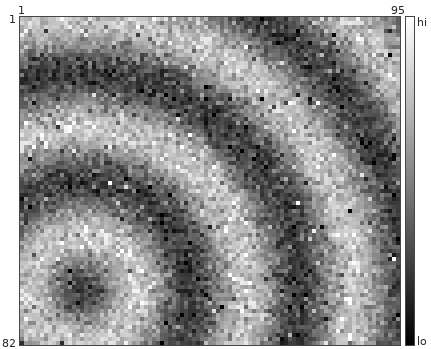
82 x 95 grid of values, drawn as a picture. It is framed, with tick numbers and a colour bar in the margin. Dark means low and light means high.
Odd rows or columns: none. Seam: none. Slope: none. Rings: centred on the bottom left. Mirror symmetry: none.
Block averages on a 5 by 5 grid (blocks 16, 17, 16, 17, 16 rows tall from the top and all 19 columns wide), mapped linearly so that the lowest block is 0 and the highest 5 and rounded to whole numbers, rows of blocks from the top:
23504 / 43040 / 01512 / 54214 / 45214
